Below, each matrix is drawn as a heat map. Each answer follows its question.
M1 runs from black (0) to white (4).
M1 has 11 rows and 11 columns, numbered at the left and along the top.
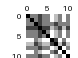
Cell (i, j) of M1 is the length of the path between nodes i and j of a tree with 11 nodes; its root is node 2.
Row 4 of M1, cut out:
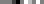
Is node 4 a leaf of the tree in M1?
yes
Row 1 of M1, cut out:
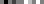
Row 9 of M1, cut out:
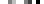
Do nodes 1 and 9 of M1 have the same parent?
no
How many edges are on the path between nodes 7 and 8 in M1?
3
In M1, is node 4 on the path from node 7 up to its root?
no
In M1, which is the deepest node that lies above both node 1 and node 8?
3
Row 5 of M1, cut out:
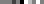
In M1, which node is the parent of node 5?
3
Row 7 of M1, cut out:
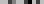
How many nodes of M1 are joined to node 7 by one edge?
3
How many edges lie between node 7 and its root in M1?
1
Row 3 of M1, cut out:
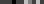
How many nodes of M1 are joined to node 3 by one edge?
7
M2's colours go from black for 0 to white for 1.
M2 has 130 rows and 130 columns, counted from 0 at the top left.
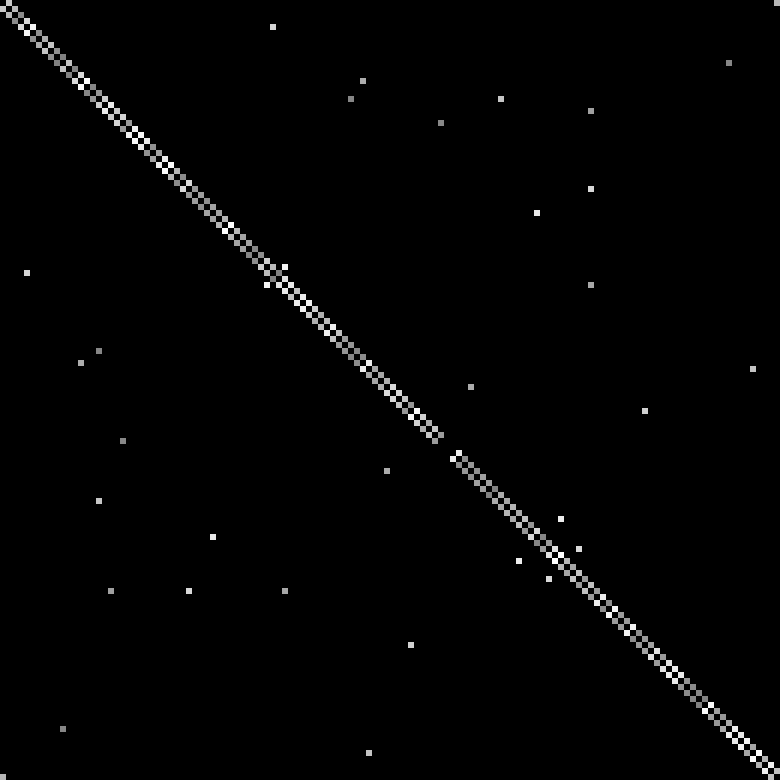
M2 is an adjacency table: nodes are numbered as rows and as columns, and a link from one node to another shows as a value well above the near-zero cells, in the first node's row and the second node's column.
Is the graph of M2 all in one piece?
no
